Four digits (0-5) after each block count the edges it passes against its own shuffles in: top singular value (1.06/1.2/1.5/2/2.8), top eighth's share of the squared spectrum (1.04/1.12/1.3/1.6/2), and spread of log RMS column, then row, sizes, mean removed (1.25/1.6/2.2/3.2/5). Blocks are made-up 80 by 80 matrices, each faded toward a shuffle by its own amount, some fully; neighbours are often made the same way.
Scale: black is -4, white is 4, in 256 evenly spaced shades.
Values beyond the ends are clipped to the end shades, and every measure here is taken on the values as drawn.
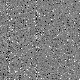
2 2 2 0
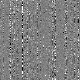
3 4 4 0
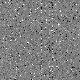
2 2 1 0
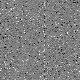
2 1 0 0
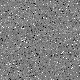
0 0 0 0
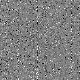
2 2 2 0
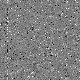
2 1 1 0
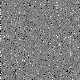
2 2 2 0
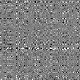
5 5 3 3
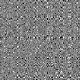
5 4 2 3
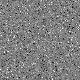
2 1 0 0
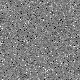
0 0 0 0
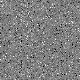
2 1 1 0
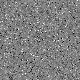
0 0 0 0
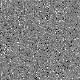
2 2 2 0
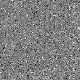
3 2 1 1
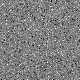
0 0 0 0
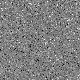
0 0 0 0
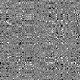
4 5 3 3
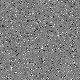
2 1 0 0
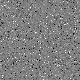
2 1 0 1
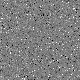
1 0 0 0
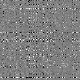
4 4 3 3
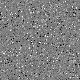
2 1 0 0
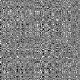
4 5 3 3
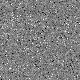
0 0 0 0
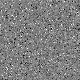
0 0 0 0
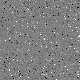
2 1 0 0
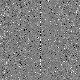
3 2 2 0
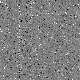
2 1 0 0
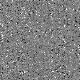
1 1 2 0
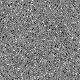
0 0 1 0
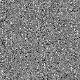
1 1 2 0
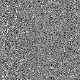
1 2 3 0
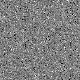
1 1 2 0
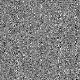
1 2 3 0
